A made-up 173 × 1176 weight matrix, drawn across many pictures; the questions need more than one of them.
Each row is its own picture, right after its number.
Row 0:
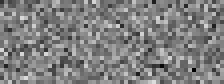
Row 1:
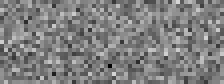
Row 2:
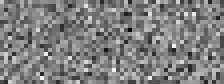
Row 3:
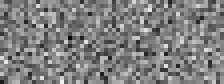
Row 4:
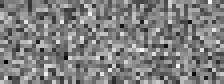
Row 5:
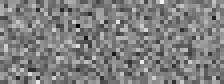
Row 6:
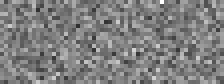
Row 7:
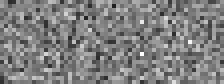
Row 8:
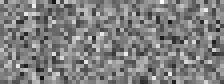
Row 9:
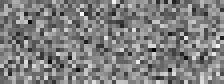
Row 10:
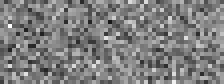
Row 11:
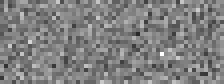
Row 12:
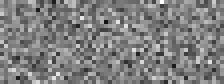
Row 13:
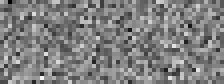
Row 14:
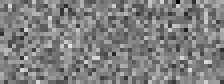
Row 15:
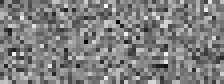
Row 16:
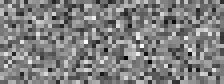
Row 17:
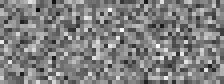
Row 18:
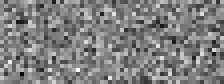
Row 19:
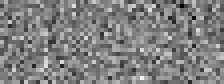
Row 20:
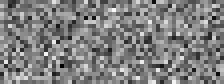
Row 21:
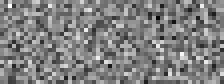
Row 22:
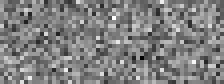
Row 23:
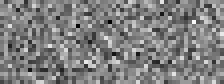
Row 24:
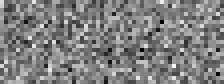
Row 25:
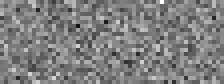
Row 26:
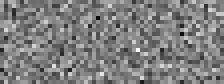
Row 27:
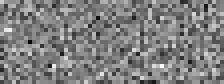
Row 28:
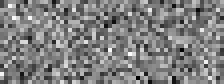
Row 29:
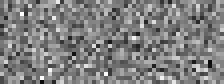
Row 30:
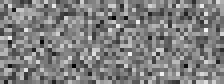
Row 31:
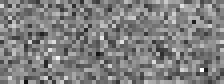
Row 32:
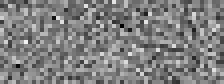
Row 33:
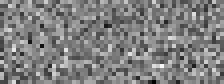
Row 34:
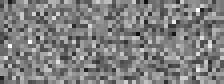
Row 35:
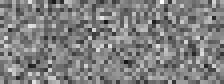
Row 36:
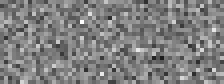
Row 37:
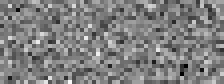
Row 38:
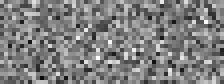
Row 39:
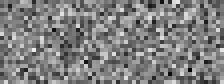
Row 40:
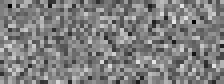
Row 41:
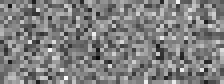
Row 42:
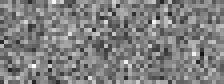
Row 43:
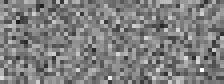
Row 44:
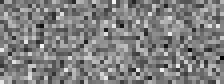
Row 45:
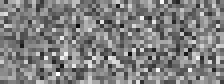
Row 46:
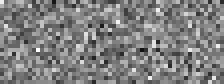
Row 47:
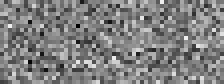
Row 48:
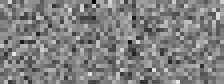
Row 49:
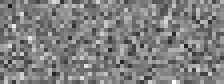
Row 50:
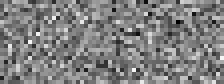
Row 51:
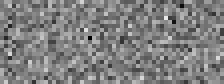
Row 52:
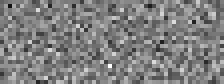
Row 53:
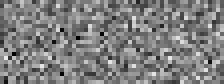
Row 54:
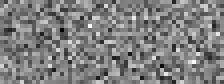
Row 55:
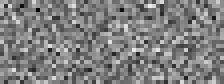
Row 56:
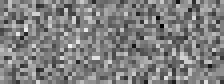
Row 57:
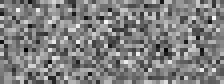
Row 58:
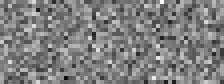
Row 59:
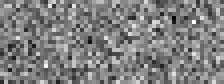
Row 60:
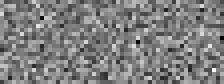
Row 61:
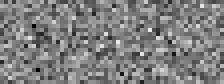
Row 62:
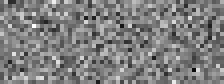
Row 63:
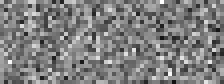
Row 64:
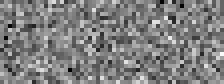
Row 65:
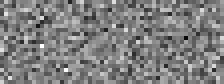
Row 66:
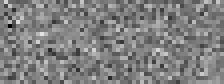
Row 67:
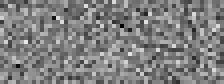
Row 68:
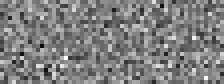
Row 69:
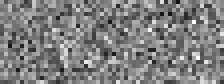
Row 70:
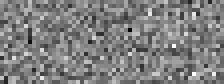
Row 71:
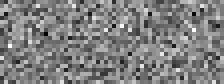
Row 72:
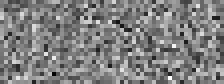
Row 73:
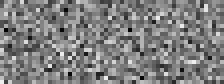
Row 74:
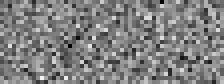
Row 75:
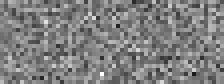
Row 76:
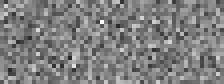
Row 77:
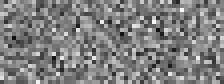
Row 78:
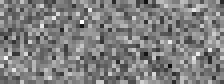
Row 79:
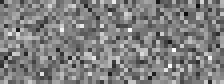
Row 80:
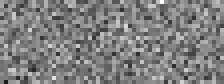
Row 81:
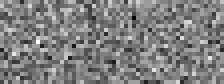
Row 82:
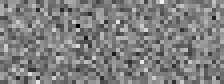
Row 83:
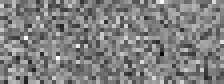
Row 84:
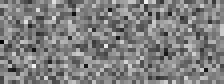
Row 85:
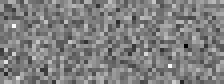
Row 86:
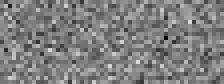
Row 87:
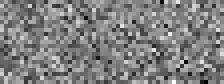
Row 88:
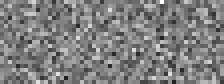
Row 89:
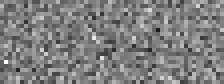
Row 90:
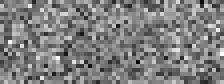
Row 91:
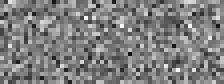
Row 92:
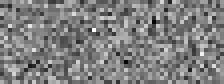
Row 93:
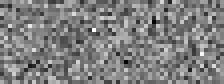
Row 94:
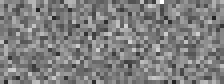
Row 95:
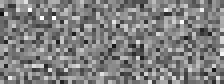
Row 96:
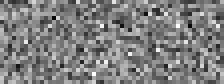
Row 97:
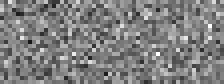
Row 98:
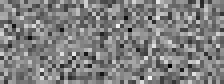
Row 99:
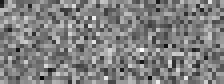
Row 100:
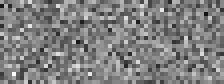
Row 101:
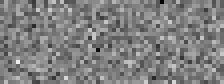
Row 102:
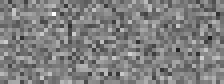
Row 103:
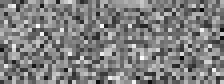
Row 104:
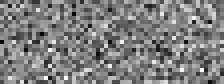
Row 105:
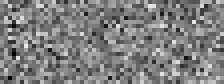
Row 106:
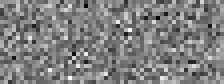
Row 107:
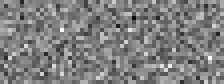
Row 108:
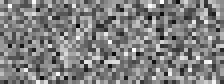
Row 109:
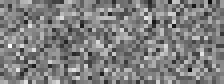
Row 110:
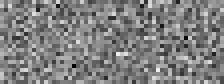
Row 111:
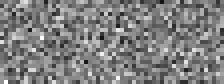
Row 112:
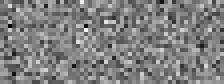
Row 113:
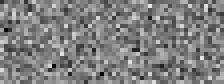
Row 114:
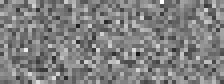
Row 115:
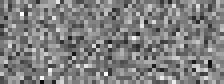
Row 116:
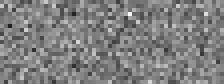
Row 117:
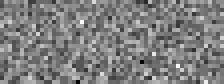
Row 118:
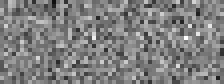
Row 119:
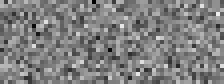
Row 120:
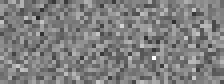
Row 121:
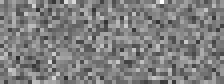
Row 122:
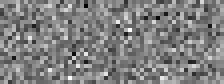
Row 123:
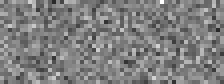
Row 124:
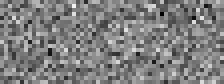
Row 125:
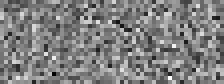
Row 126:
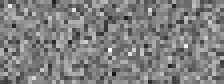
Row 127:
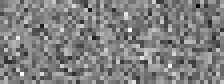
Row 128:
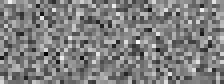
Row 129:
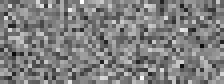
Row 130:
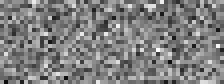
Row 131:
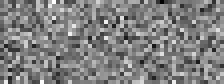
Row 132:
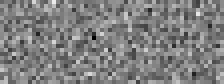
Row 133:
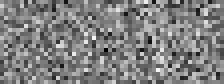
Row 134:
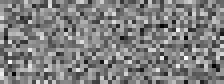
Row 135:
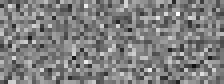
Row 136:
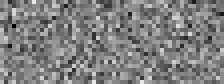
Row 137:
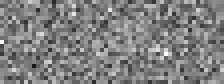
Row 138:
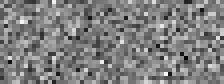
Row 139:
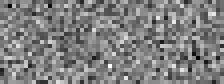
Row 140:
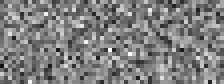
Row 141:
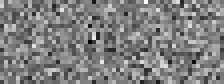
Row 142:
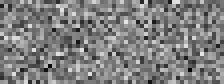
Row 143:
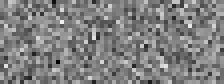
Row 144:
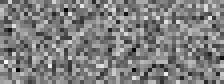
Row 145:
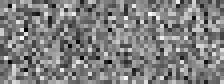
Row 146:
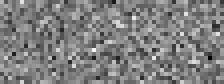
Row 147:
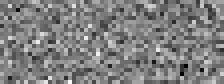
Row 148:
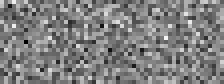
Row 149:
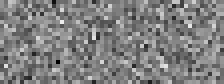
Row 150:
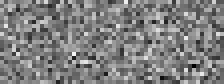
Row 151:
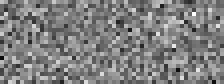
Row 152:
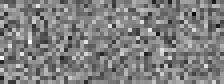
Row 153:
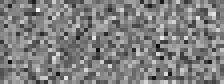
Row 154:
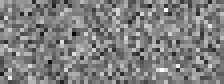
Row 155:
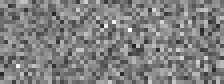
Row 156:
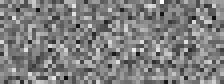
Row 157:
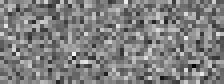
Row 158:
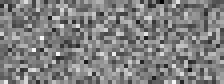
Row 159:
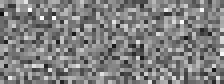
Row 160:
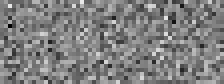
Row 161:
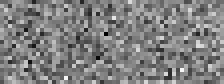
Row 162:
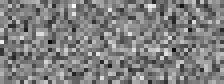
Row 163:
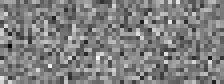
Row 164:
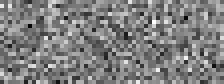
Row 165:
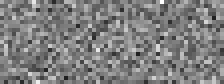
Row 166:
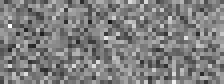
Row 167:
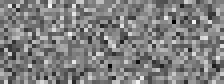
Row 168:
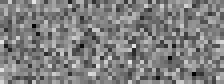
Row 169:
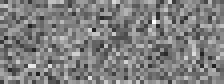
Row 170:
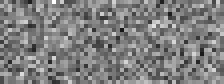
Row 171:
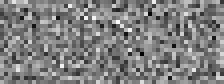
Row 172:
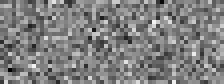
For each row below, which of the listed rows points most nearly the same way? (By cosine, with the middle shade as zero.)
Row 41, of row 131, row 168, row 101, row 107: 101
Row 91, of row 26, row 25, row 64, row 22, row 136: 26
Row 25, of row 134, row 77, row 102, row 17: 17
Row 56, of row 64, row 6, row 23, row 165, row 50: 6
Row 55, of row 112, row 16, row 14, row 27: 14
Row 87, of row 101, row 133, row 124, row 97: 101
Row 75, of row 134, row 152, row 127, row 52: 127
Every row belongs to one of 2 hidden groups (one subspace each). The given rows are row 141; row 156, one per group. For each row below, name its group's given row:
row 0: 141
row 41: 156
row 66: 156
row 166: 156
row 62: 141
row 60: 141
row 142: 156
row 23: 156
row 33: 141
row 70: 141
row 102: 141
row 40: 156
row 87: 156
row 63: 156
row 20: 141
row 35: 156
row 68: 141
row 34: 141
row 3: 141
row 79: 141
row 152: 141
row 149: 141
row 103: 141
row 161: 156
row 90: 156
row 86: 156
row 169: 156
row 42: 156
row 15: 141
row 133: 141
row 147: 156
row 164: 156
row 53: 141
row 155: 141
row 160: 156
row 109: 156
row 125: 141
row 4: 141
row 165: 156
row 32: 141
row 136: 141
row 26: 141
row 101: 156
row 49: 141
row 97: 141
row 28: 141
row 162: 156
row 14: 156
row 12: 156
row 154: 141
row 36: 141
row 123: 156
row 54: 141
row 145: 156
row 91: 141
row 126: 141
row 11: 141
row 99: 141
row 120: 141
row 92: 156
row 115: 141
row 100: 156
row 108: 156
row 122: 141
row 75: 141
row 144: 141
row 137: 156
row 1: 156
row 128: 141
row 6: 156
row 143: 141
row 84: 156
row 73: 141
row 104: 156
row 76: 156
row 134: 156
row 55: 156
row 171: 141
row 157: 141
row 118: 141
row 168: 141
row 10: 156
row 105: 156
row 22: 141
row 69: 156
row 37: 156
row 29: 141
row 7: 141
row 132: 141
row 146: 141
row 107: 141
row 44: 141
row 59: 156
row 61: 141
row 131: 156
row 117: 141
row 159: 141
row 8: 156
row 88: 156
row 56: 156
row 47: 156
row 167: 156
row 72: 141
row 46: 141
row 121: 156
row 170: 156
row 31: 156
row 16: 141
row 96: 141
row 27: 141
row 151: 141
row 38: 156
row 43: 156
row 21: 156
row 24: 141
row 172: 156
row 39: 156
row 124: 156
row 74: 156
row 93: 156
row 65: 141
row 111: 156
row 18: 156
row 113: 141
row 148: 141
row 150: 141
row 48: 141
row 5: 156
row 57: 156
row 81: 141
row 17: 156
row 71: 141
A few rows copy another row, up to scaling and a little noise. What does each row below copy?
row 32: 67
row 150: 157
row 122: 106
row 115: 29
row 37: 147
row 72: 125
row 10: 166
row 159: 95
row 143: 149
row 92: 93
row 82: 5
